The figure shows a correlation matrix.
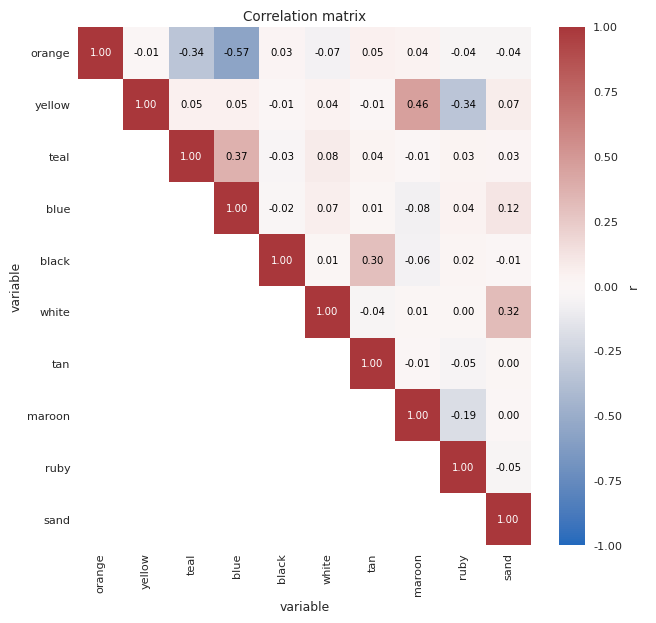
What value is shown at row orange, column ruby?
-0.04
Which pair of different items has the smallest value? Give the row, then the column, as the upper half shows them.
orange, blue
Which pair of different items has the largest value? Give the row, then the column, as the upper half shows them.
yellow, maroon
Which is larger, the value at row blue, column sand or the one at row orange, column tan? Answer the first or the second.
the first
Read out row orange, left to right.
1.00 -0.01 -0.34 -0.57 0.03 -0.07 0.05 0.04 -0.04 -0.04
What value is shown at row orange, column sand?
-0.04
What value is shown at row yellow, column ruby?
-0.34
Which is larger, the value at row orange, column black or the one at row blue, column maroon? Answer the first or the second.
the first
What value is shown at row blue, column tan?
0.01
